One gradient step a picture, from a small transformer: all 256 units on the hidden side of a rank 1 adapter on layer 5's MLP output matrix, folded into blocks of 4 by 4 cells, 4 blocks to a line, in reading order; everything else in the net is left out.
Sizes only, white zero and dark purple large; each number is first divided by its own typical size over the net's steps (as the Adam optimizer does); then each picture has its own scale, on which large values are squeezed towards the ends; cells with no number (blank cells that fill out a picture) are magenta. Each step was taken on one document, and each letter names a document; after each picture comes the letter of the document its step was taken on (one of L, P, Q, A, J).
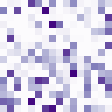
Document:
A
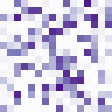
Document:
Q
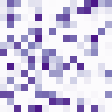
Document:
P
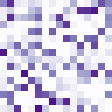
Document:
P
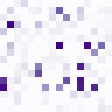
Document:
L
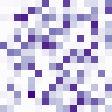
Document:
Q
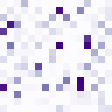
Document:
L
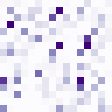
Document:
L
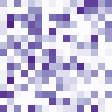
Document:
P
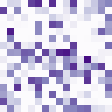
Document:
A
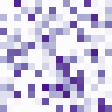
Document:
Q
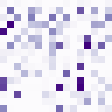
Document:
L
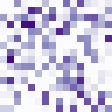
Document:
Q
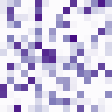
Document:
P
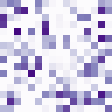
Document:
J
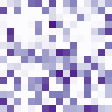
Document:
A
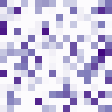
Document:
J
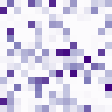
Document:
A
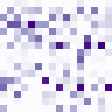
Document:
L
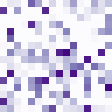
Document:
A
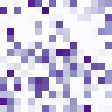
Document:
A
